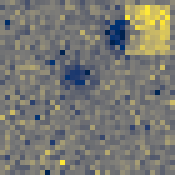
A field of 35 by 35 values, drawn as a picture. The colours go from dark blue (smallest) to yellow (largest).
No regular stripes run through it. Neither half mirrors the other. The top right is the ninth with the highest average. There are two dips. In the top right lies a patch that is higher than the rest. A few values lie far out on both sides of the bulk.
